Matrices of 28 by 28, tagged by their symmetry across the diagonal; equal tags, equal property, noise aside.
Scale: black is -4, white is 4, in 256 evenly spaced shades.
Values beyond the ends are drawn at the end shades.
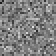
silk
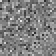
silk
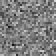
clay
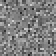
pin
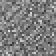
silk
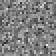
pin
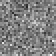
clay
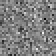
clay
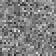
clay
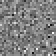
pin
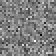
pin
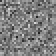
silk
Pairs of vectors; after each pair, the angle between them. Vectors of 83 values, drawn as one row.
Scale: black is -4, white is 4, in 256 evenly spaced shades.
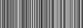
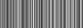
nearly parallel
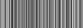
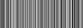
nearly opposite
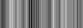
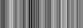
nearly parallel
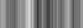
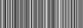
orthogonal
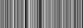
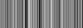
nearly parallel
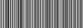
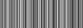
partly opposed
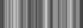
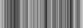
nearly opposite
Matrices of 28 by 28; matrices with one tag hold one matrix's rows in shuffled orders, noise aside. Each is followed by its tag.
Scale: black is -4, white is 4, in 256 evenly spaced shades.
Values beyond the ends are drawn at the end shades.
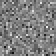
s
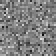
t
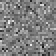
t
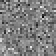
t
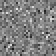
s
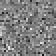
t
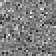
t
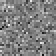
t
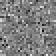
t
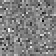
t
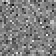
s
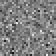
s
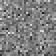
t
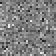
t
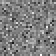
s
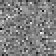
t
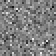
s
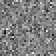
s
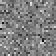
t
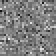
t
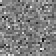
t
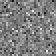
s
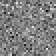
s
